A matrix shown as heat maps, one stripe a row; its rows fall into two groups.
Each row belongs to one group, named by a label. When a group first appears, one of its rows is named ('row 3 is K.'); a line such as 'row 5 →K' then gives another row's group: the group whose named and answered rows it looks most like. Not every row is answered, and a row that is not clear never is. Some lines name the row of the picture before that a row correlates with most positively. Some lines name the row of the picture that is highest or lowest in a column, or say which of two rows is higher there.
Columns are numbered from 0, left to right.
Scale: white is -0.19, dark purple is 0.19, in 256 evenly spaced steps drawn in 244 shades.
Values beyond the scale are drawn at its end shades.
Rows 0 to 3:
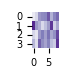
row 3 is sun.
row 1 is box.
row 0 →sun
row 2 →sun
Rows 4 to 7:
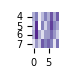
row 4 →box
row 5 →box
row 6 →box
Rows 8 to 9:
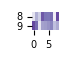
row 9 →box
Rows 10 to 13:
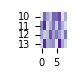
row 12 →sun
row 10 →box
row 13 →box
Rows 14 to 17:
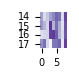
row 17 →box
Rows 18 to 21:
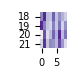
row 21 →box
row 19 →box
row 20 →box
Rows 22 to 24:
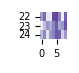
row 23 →sun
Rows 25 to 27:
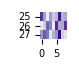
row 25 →box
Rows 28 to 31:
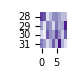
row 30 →sun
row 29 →sun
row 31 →box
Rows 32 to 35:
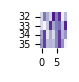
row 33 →sun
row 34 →box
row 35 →box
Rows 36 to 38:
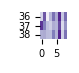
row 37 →box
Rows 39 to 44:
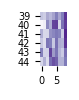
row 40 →sun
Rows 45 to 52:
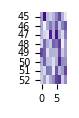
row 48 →box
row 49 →box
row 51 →sun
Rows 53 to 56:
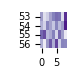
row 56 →sun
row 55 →box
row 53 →sun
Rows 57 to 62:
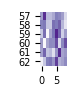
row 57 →box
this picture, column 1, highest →57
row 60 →sun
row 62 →sun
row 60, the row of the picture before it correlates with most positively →56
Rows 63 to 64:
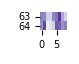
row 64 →box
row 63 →box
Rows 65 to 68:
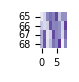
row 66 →sun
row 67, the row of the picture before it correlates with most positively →64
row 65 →sun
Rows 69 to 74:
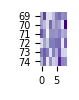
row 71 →box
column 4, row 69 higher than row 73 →No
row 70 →sun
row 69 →box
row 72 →sun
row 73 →box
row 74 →box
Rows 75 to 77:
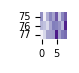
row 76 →sun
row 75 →sun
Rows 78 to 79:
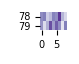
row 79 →sun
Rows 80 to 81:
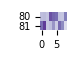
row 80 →sun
